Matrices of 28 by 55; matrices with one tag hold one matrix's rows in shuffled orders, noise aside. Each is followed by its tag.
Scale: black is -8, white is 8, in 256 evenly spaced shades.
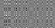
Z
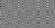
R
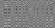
Z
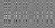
Z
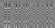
Z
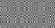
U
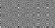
R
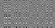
Z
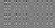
Z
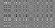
Z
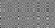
R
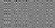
Z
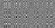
Z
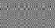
U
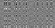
Z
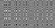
Z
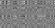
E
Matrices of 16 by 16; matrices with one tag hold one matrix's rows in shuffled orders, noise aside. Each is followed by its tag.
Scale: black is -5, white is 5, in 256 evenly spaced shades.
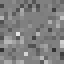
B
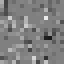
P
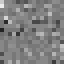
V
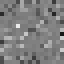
B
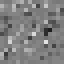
P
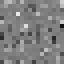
B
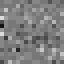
V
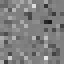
P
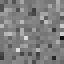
B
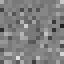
B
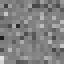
V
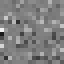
V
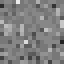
B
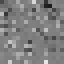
P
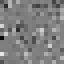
V
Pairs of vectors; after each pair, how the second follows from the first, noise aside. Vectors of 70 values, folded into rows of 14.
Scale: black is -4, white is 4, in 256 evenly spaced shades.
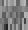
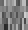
copied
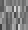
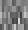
shuffled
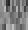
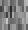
shuffled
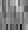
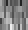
reversed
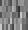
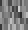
sign-scrambled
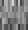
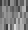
reversed
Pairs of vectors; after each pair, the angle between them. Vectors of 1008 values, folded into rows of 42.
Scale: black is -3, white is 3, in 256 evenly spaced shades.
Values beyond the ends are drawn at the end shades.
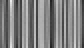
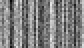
nearly opposite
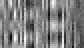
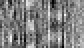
nearly opposite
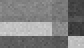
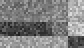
nearly opposite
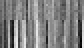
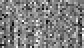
partly aligned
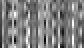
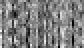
nearly opposite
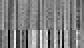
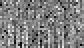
partly opposed
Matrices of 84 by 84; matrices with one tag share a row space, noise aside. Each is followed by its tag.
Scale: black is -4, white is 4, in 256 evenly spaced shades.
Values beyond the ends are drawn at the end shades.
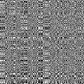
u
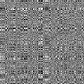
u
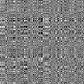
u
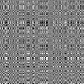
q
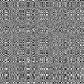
q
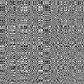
u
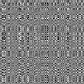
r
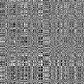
u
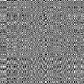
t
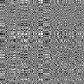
u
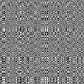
r
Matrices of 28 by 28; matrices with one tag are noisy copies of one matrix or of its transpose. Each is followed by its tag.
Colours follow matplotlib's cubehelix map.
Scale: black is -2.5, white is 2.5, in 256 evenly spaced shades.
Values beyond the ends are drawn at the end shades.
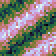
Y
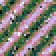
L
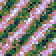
L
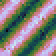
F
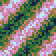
F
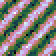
L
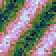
Y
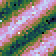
Y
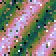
Y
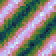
F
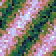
Y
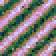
L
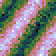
Y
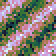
F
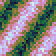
Y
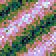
Y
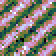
L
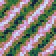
L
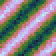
F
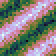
Y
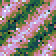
F
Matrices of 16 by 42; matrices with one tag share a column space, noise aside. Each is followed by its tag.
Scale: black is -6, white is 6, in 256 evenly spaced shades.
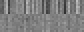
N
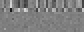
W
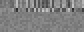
W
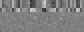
W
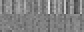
N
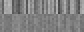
N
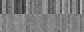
N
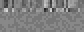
W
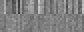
N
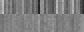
N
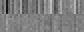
N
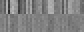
N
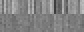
N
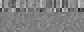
W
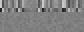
W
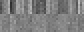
N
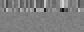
W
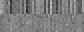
N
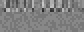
W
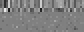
W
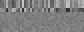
W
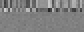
W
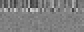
W
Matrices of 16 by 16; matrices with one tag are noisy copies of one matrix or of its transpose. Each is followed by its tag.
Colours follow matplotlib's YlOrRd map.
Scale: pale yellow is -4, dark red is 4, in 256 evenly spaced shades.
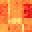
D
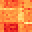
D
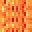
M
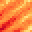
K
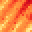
K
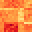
D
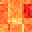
D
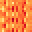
M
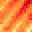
K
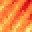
K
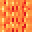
M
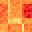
D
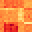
D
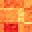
D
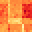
D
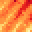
K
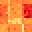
D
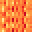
M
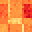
D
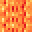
M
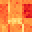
D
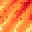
K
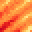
K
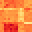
D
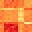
D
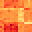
D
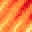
K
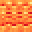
M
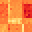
D
